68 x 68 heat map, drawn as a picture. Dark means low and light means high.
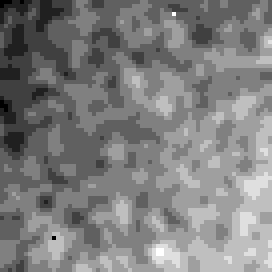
No single row or column stands out from its neighbours. The ninth with the lowest average is the top left. Two lone cells stand out: one far higher and one far lower than their neighbours. The field climbs toward the bottom right. The field is mottled with small blotches.
